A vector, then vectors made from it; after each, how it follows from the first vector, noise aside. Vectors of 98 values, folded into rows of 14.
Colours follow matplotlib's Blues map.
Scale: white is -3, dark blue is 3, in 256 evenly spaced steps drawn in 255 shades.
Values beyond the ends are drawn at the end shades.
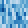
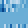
partly zeroed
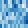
wrapped around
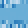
partly zeroed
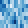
wrapped around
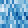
sign-scrambled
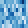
wrapped around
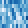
negated
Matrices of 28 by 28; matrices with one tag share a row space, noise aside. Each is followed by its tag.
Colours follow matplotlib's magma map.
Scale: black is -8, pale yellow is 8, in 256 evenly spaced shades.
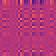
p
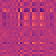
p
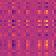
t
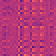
p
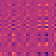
t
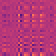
p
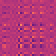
p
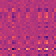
t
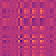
p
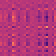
t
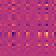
t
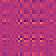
p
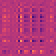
p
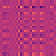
p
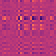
p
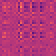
p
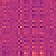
p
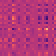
t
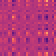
t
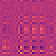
p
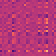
t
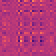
p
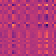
t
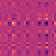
t
